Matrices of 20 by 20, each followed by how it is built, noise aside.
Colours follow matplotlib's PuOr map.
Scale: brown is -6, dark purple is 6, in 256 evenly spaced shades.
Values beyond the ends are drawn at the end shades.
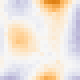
smooth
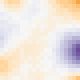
smooth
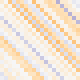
Toeplitz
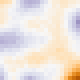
smooth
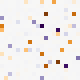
sparse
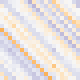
Toeplitz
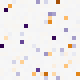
sparse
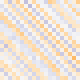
Toeplitz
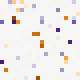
sparse
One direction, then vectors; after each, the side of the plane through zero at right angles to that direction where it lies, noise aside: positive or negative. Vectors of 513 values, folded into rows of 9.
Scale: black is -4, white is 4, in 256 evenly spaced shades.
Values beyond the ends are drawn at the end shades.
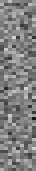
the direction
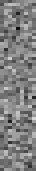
negative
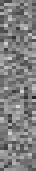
negative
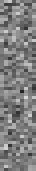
positive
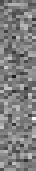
negative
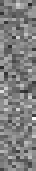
negative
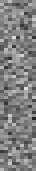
positive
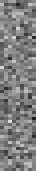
positive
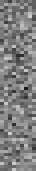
negative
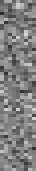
negative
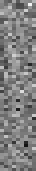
positive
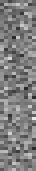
negative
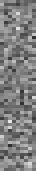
positive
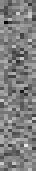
negative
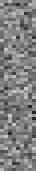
positive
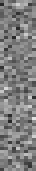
negative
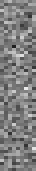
positive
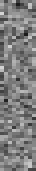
positive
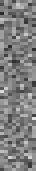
negative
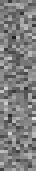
negative
